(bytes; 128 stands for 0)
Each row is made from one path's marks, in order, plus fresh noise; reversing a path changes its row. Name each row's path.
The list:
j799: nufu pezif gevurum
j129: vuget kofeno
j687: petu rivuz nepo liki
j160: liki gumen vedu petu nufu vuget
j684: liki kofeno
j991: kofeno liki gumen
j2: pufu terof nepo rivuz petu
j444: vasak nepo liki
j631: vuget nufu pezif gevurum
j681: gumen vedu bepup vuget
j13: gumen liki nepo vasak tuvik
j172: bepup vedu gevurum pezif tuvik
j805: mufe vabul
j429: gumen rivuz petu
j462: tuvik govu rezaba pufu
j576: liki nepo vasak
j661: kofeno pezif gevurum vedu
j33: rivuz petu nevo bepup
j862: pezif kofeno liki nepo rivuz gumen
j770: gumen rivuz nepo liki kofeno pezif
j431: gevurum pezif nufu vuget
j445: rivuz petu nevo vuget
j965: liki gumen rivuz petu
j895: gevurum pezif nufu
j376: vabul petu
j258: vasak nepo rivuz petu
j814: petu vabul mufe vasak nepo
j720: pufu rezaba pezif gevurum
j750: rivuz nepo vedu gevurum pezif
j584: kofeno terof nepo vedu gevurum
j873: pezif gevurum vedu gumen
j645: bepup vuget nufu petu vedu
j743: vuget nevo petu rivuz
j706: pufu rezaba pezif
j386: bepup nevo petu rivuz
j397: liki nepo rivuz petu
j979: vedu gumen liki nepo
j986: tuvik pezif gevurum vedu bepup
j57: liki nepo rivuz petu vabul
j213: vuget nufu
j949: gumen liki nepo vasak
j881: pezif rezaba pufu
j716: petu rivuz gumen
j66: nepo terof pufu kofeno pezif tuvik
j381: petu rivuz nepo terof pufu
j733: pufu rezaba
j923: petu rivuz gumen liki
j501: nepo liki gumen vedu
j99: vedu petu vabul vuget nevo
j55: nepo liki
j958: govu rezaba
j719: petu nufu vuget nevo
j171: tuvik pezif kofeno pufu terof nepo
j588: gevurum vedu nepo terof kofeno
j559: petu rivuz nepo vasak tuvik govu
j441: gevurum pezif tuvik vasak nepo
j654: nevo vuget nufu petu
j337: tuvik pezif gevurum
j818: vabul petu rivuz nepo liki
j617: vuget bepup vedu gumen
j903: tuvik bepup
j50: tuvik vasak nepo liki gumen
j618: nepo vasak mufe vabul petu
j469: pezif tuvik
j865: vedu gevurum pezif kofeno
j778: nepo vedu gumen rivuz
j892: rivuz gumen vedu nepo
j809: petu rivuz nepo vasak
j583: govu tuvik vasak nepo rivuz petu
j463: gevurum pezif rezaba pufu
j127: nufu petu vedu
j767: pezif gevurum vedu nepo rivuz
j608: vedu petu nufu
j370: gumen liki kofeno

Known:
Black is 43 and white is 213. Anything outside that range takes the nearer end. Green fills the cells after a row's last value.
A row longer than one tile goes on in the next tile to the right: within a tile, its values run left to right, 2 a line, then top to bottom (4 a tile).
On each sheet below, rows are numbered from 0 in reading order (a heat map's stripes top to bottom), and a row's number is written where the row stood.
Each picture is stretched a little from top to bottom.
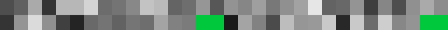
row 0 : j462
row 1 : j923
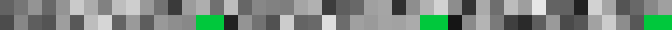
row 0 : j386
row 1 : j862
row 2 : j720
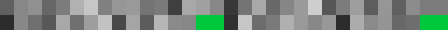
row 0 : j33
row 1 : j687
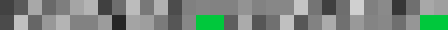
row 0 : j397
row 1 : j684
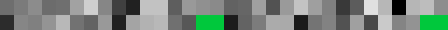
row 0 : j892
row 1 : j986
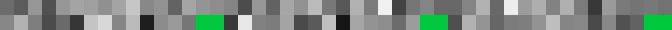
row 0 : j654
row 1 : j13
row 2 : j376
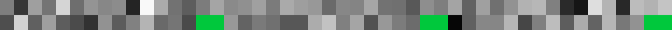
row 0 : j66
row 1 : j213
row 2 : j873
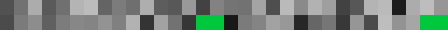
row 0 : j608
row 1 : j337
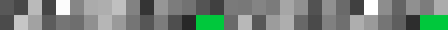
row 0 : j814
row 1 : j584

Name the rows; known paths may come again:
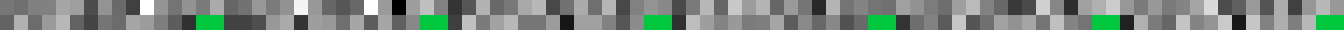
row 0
j584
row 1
j172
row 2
j397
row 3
j818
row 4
j661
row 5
j965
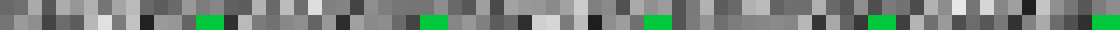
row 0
j719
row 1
j381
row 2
j654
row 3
j608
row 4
j2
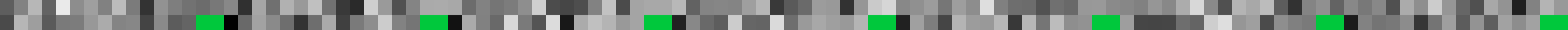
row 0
j376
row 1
j463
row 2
j770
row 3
j862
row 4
j716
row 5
j645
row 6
j469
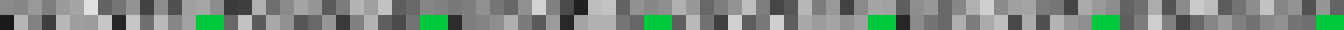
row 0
j923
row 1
j55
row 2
j892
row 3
j991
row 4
j33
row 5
j958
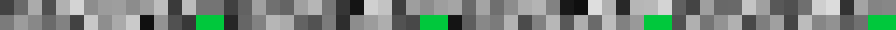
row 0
j99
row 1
j750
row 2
j873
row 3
j979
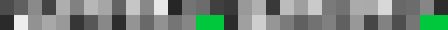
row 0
j50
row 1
j583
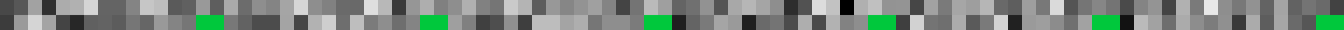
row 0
j462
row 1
j681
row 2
j129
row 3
j986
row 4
j949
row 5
j559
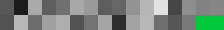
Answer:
j501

